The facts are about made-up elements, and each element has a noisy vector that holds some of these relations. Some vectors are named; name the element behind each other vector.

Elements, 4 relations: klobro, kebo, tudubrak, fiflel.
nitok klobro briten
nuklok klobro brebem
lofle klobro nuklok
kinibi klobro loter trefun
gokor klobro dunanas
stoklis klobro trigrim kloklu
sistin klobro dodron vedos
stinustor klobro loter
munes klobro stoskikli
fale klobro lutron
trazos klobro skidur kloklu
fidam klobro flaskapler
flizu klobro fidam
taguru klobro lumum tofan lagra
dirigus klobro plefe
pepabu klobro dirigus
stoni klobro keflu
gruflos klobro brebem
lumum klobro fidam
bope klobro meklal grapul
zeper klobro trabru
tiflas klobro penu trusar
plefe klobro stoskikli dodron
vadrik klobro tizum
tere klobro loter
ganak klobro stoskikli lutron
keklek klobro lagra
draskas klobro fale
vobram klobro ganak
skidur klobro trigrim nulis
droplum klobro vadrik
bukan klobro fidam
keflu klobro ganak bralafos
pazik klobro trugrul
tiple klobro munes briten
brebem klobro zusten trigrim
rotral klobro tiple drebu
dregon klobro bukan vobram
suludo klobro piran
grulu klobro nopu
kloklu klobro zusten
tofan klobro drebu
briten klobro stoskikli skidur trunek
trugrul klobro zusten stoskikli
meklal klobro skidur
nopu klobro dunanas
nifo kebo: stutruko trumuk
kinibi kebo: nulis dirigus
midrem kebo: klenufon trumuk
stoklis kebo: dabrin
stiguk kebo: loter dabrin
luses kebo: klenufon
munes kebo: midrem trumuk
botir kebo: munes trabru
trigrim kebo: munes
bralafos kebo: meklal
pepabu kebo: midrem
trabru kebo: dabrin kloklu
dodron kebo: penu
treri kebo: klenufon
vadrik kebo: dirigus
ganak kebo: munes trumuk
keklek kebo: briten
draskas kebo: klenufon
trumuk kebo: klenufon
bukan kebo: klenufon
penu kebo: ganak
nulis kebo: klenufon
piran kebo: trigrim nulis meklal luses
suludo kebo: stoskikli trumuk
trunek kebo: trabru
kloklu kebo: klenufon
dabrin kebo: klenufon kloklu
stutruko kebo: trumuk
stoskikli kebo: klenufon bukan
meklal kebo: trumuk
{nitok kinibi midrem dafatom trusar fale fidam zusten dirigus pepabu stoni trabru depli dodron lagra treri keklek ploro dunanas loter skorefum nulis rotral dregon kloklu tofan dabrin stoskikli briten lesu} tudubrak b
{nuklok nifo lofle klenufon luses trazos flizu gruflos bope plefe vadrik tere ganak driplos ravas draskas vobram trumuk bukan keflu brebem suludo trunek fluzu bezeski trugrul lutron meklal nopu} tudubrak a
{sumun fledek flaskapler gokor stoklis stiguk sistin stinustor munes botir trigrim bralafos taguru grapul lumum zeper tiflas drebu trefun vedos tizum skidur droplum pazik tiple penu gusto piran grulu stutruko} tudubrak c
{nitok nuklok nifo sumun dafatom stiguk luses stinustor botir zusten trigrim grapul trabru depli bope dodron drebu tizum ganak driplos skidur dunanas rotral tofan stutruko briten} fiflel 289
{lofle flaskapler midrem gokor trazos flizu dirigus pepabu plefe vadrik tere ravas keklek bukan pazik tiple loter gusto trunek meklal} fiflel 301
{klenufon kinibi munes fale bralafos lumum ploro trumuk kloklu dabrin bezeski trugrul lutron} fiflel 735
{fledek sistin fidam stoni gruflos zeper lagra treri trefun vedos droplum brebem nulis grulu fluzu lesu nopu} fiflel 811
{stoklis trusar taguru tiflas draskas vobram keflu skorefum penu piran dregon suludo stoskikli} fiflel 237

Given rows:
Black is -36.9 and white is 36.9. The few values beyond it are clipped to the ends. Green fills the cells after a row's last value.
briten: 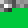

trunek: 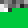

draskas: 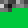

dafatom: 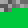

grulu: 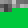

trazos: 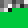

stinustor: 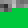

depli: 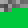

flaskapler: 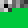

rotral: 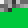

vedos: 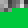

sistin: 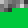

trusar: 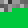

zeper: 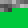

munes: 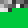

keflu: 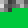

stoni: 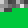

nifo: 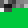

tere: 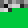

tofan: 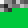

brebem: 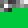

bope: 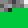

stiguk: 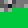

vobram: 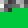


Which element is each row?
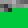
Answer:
tiflas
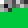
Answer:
dregon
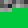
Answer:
piran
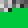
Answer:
tiple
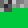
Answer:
nopu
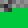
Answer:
driplos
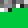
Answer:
meklal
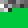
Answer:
plefe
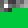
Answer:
nulis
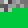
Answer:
dunanas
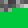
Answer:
treri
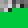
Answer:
pazik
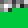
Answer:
kloklu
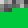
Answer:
drebu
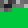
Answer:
luses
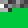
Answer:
lutron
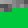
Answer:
sumun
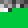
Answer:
pepabu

